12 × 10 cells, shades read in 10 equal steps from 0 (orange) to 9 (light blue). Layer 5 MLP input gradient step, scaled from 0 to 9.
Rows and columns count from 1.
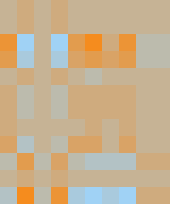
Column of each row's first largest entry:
1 1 2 2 6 2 2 2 2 6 1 6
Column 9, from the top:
5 5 6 6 5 5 5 5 5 4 5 4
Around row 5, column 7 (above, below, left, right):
3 4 6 5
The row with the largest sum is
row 12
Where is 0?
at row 3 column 6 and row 12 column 2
